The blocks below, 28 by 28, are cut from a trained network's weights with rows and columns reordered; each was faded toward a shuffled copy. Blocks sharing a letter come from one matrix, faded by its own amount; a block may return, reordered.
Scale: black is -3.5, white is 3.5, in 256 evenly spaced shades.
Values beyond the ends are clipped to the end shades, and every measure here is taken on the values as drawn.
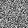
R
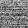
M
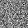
R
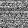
M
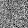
R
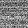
M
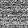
M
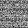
M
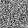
R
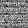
M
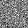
R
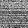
M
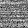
M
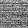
M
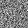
R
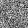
R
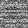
M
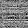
M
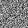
R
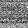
M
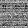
M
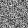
R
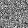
R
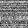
M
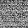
M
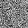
R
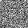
R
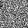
R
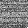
M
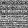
M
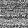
M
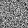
R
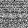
M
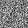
R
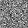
R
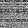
M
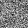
R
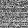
M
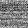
M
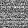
M
